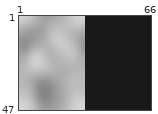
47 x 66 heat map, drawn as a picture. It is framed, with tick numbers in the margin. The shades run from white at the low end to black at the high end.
It is made of 1 by 2 panels. Panel 1,1: low, smooth. Panel 1,2: very high, flat.
